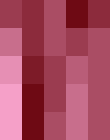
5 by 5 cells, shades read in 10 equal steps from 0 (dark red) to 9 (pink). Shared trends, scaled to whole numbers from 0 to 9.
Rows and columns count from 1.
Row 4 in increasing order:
0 3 4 6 9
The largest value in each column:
9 2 4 6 4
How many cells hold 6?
3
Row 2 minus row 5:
-3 2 0 -3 0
